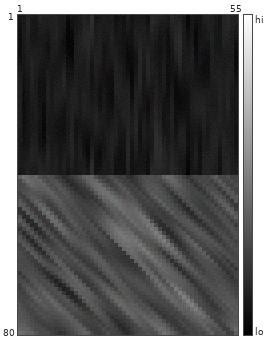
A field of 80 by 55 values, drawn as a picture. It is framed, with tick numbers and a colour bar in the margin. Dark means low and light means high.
The table splits into 2 rows of 1 panel. Panel 1,1: very low, streaked downward, faint in contrast. Panel 2,1: low, slanting down to the right.
